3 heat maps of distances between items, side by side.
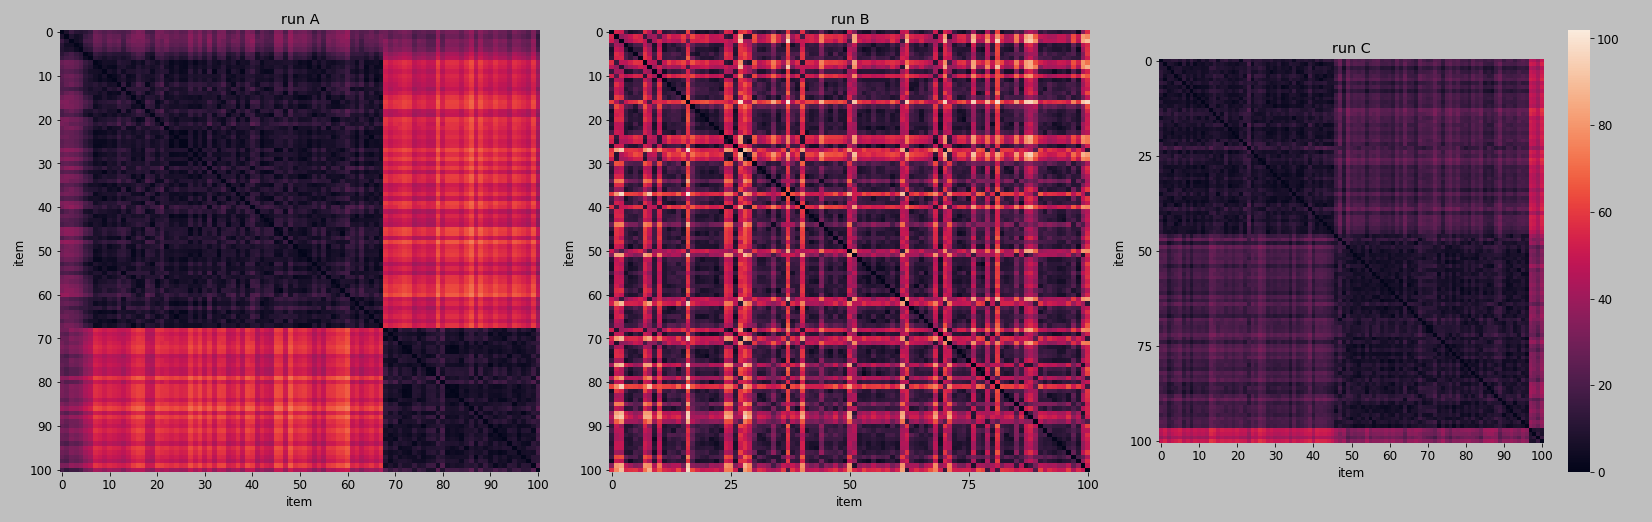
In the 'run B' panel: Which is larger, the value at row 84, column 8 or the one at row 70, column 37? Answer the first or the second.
the first
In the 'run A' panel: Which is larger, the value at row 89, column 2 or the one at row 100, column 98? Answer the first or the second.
the first
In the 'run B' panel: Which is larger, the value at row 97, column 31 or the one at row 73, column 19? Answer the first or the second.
the first
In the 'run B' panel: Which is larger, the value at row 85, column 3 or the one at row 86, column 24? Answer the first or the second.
the second
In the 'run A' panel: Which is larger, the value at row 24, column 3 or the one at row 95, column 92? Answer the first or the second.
the first
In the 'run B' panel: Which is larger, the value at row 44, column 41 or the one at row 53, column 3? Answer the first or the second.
the first
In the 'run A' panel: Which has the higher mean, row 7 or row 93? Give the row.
93
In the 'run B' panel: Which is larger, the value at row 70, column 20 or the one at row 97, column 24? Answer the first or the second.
the second
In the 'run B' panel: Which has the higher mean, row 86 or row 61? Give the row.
61
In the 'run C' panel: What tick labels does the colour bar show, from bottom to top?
0, 20, 40, 60, 80, 100
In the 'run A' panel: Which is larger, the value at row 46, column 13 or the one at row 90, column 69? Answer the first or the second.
the first
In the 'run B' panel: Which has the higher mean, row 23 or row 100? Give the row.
100
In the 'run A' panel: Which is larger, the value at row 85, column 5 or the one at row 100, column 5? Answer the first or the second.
the first
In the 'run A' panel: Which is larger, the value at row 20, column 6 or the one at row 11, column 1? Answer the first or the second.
the second
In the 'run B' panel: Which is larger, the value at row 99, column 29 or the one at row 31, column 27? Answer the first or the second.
the first
